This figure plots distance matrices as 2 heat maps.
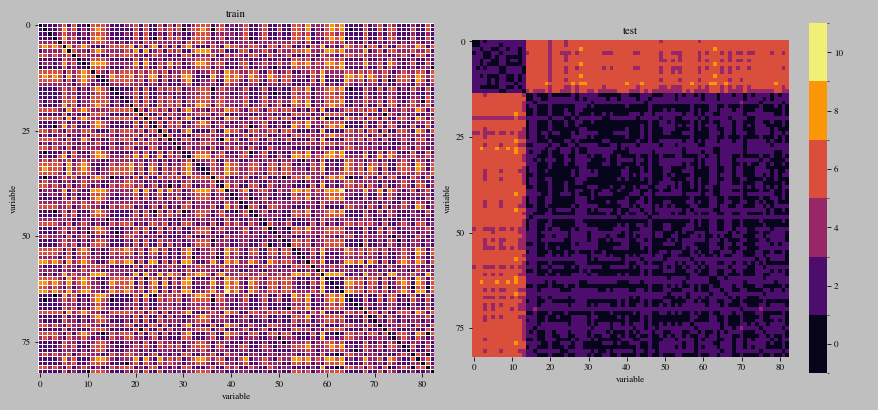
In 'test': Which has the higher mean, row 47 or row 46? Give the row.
46
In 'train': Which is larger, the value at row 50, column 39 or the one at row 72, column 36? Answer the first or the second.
the first
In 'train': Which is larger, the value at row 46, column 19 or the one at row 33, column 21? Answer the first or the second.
the second
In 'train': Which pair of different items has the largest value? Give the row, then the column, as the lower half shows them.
63, 39
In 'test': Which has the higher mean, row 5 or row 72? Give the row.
5
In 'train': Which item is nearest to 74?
50
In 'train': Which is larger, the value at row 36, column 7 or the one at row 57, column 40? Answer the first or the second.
the first
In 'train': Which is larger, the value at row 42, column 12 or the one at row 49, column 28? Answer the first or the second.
the first
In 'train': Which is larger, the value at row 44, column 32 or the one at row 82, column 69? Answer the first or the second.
the first
